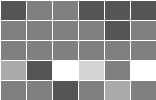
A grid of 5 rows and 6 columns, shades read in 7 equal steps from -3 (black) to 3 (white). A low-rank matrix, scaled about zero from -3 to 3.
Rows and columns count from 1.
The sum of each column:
0 -1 2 1 -1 2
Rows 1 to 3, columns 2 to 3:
0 0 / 0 0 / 0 0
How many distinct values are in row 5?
3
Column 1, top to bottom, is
-1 0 0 1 0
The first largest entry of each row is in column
2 1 1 3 5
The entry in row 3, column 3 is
0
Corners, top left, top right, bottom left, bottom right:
-1 -1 0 0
